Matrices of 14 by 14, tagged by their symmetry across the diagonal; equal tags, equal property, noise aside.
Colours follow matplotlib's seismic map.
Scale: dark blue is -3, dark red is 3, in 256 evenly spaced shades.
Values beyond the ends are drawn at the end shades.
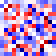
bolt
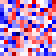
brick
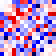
bolt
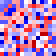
bolt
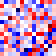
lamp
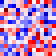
brick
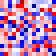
brick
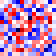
bolt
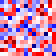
bolt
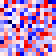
brick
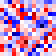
lamp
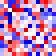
lamp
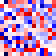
brick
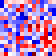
brick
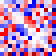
lamp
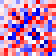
bolt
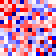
bolt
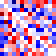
lamp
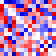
lamp
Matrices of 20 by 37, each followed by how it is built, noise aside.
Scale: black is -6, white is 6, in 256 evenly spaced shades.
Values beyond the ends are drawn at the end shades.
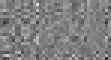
low rank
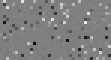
sparse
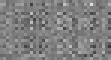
low rank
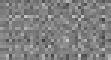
low rank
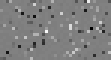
sparse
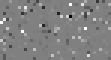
sparse
